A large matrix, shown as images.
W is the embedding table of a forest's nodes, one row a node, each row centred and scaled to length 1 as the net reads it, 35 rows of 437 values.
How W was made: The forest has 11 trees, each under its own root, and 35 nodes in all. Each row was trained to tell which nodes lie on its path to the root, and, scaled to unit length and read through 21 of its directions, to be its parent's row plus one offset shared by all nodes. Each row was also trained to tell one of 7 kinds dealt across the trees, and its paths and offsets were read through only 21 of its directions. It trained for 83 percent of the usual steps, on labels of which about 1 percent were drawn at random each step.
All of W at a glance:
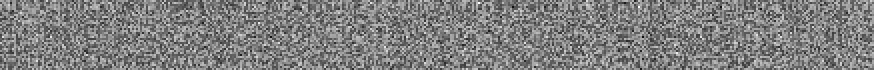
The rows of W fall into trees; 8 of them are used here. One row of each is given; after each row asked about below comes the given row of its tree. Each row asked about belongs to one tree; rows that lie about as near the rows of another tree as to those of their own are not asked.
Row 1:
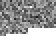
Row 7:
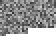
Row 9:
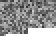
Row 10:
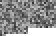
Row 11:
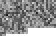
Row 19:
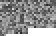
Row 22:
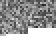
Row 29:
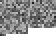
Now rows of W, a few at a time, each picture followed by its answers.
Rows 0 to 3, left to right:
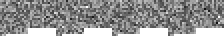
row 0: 22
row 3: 11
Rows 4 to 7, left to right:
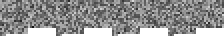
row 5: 9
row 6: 10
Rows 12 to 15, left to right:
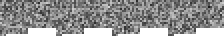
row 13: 29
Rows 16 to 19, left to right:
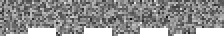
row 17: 7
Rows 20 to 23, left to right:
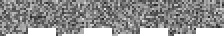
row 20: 29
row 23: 1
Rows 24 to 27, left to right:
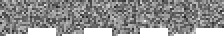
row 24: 7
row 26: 19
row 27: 22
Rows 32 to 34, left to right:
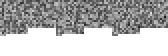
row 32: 22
